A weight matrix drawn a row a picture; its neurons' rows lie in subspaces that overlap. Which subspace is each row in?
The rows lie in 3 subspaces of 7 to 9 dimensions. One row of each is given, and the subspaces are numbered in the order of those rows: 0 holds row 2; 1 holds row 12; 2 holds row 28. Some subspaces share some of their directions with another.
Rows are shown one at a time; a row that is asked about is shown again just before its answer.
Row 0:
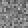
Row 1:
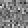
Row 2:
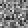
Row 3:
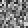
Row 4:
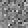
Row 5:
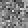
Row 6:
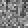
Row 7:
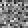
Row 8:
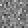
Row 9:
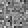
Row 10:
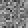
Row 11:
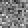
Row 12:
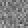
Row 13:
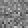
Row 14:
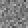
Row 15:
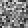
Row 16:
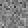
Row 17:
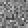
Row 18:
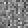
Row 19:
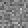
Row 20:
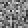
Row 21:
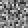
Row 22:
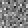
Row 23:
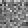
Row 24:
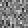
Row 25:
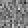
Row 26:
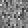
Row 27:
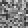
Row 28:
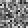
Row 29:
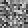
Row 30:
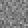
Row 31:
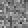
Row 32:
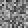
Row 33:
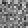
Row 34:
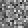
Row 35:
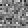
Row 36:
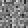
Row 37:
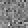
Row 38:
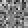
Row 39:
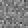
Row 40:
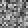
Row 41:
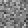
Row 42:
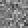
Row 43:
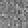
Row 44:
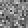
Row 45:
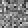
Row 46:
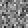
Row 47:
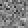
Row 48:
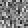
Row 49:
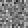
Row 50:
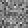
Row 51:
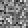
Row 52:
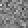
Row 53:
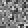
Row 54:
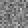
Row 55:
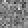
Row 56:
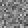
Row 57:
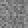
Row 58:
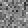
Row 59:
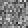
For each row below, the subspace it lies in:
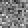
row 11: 0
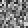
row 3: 1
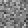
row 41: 0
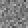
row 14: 1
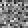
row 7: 0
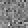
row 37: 1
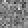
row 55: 2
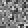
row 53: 1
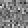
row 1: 2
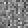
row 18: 1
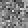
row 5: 0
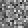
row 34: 0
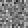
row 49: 2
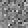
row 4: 1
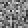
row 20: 0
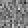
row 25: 2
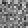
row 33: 1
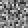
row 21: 2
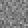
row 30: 1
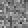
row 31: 0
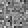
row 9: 0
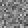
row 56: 1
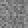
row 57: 2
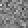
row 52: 0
